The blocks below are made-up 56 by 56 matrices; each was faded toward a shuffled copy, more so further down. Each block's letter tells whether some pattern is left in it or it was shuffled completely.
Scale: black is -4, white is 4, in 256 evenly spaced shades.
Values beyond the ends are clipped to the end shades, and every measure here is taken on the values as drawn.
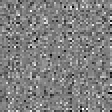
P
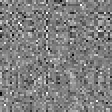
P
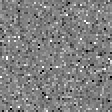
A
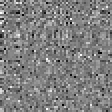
P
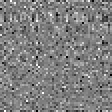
P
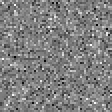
A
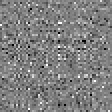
P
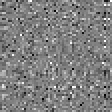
P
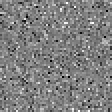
A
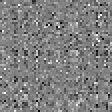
P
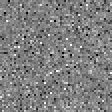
A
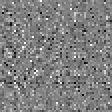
P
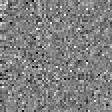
P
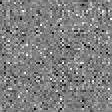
P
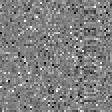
P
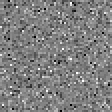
A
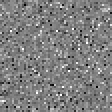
A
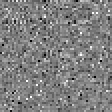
P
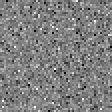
A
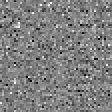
P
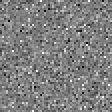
A
